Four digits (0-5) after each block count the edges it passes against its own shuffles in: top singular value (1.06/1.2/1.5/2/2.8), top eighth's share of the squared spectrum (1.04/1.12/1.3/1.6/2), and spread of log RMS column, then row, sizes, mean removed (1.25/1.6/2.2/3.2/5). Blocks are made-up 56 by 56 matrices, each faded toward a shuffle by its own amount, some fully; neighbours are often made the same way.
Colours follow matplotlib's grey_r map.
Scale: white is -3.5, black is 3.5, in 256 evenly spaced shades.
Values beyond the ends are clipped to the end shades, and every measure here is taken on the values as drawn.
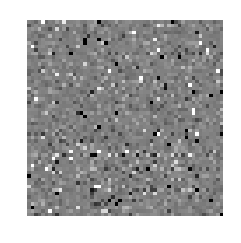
2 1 0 0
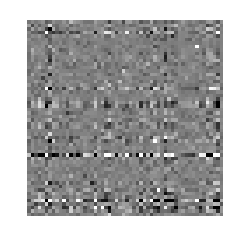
4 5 3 3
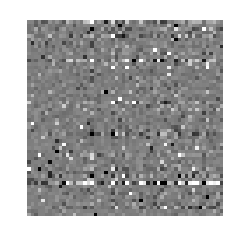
4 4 1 2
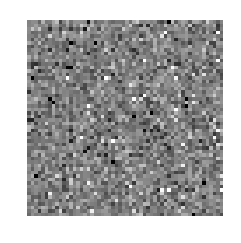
0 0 0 0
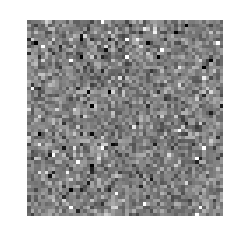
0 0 0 0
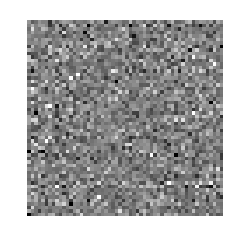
3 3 1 1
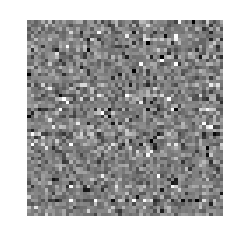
1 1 0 2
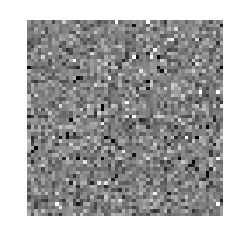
0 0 0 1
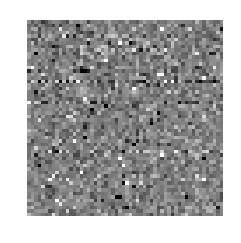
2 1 0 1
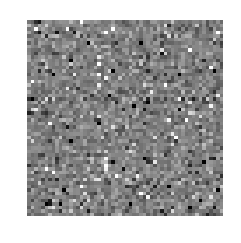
1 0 0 0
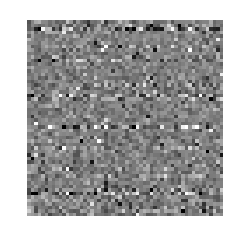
1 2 0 3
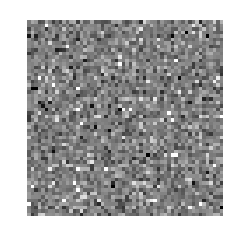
0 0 0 0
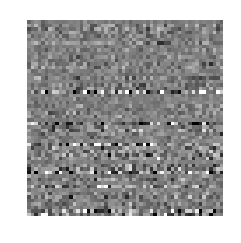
2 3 0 4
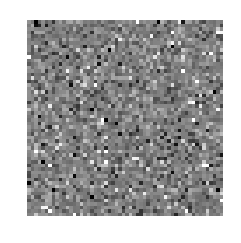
0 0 0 0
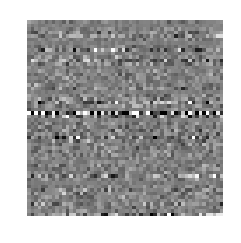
3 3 0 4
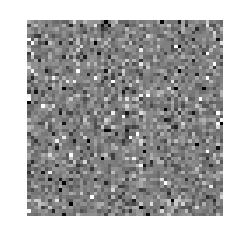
2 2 1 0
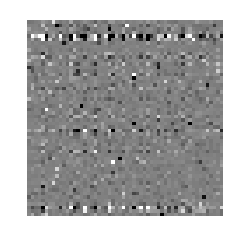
4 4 2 2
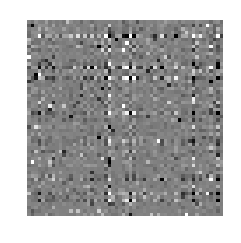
4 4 2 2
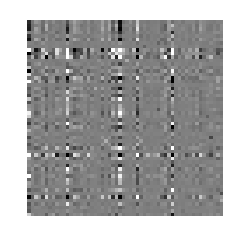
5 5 3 3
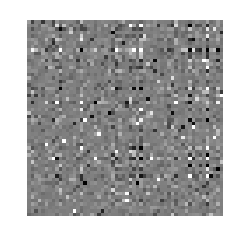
4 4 2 2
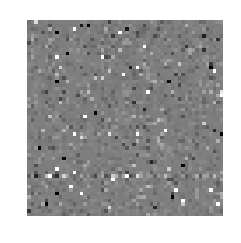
1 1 0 0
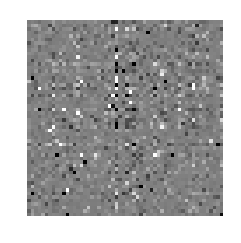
3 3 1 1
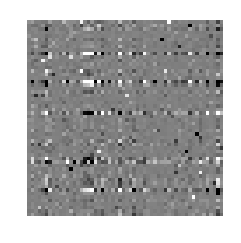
4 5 2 3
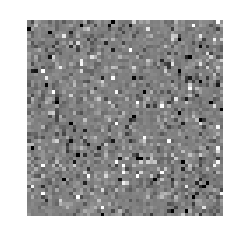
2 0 0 0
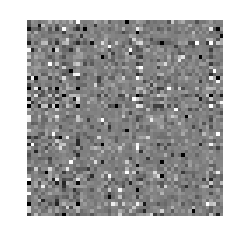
4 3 2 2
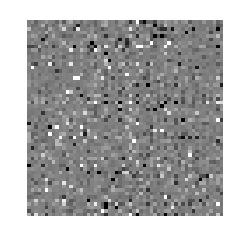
3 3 1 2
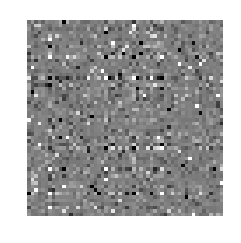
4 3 1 1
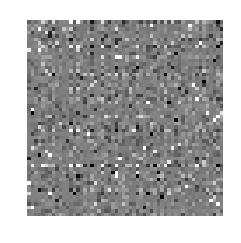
3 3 1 1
